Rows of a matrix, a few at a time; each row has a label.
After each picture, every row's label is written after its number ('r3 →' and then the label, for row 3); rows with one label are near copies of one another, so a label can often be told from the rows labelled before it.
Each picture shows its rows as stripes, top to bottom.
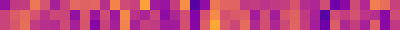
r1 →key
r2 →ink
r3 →ink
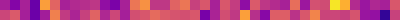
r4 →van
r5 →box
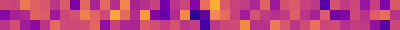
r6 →ink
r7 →key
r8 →box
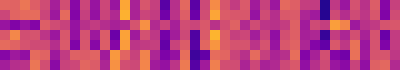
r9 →ink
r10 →ink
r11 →van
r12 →ink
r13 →ink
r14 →key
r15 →key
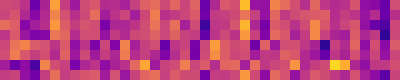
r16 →box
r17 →box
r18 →box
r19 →box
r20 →ink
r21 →ink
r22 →van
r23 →box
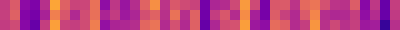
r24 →box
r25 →box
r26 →box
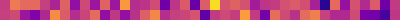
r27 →ink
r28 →box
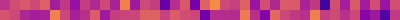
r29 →ink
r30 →box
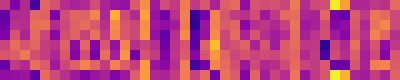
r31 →van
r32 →key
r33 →key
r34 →key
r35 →ink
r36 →ink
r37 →key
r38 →van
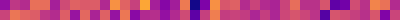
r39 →key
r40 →ink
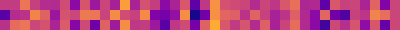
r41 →ink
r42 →key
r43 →ink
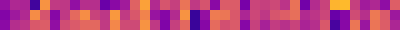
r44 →van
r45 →key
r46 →key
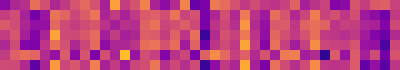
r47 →key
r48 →box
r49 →box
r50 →box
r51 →box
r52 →ink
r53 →box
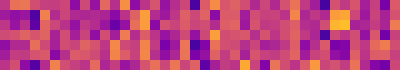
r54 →ink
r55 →van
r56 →van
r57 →ink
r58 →key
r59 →key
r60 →box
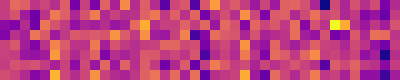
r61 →ink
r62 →box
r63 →van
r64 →key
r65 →box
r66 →box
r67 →ink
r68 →box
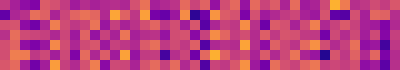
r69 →van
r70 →key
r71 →box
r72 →ink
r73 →box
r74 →ink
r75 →box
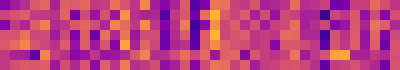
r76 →key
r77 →ink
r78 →key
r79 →ink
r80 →ink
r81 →van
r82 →ink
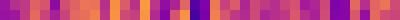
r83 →key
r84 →key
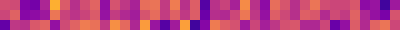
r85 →box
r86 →box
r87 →key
